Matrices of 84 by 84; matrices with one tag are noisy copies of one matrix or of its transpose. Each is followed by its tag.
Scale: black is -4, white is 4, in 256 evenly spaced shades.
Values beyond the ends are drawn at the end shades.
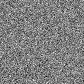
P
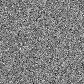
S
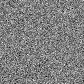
P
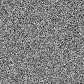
P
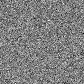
S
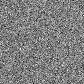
S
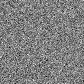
P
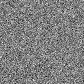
P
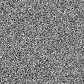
P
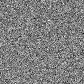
S
